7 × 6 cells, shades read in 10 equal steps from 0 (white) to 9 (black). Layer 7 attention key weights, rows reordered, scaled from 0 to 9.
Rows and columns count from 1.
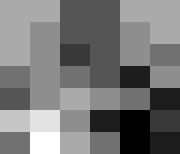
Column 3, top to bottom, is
6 6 7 5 3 4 3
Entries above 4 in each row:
2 2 3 4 3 3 4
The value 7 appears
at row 3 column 3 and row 6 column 6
